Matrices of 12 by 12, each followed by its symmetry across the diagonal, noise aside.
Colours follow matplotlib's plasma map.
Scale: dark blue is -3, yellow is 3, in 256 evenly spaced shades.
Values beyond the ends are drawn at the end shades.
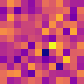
antisymmetric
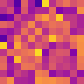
symmetric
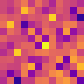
symmetric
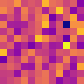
neither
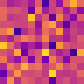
antisymmetric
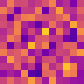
symmetric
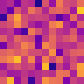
neither
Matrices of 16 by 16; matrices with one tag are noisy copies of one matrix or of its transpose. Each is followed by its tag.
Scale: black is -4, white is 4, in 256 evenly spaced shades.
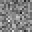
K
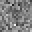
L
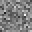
L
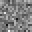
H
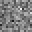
K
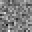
H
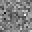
L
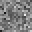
L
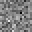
K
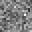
L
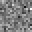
H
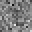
L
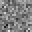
H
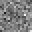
L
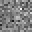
K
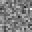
H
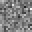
H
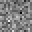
K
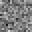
H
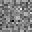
K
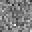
L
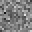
L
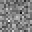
K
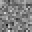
H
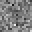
L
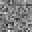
H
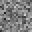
L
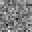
H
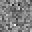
L
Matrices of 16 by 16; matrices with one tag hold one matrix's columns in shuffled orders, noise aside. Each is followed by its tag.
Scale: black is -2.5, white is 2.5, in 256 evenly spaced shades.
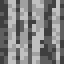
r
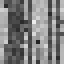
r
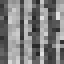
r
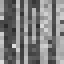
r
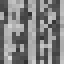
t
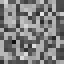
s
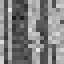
r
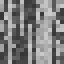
t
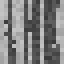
r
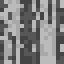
t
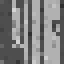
r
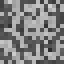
s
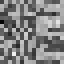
s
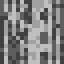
t
